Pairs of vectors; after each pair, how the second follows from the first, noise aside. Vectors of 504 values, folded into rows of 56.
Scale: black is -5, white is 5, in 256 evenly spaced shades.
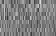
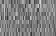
copied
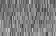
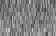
copied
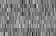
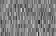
shuffled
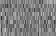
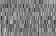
copied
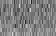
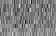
copied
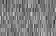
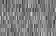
copied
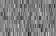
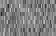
shuffled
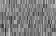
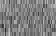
copied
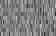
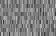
copied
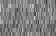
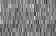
copied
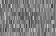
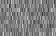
shuffled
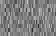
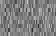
copied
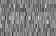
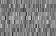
copied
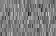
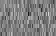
copied
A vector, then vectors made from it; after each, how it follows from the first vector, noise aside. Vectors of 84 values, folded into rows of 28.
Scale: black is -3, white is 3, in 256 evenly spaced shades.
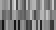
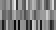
copied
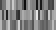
wrapped around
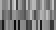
copied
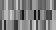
wrapped around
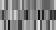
wrapped around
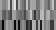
copied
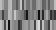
wrapped around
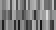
copied
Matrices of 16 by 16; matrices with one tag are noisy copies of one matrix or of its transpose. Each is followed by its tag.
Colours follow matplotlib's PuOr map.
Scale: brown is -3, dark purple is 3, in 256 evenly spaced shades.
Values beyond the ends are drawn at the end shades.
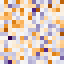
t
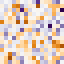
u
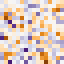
u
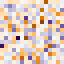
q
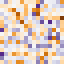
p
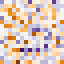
p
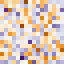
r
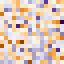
q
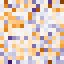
t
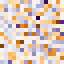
q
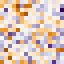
t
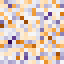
r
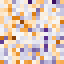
p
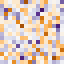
r
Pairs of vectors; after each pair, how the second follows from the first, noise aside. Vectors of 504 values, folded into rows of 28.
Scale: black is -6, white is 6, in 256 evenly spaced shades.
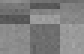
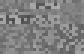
sign-scrambled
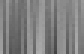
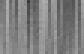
reversed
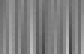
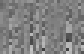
sign-scrambled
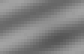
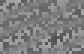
sign-scrambled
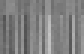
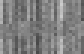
wrapped around
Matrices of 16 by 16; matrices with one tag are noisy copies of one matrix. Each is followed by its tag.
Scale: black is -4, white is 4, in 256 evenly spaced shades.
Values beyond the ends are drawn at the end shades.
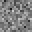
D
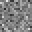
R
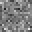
R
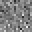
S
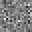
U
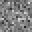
D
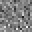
S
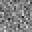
S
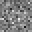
D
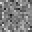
R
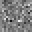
U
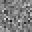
U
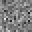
U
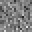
S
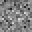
D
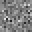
U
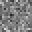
R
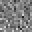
S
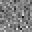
S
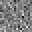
S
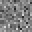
S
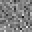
S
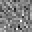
S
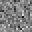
S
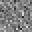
S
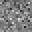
D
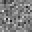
U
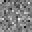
D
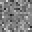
R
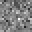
D
